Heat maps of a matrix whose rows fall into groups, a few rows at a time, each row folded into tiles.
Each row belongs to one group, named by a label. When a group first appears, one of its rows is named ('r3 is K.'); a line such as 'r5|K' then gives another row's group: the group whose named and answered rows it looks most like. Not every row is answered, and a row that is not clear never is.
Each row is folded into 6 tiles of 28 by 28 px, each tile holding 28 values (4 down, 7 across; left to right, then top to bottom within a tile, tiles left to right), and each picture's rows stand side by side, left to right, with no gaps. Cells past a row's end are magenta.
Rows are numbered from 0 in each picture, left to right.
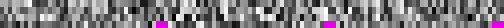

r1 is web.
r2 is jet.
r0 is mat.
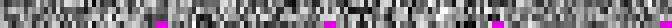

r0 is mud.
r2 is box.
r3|web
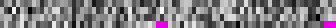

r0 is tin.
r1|web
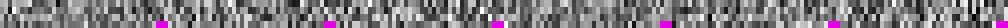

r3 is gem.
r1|jet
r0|mat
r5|box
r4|mat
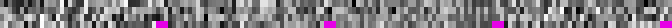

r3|tin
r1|mat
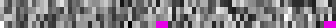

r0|gem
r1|mud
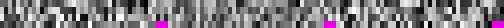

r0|mud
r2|mud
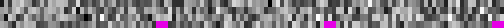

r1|mud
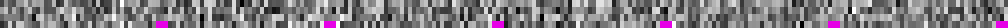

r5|mat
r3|mat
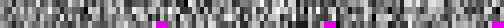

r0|mud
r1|box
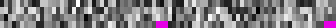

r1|mud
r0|web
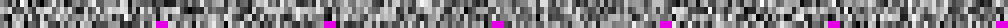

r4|box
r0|box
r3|jet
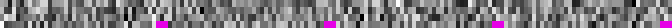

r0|gem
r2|jet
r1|mud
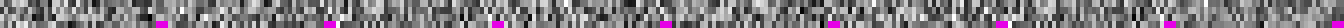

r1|tin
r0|web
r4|tin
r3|jet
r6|gem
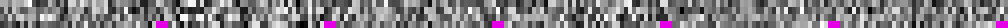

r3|box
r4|mat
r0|mat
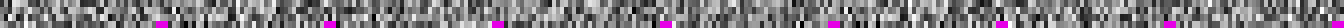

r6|box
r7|jet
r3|tin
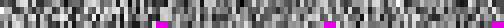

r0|box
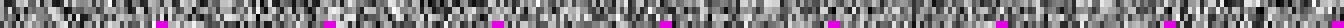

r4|mat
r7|mud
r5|tin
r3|jet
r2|web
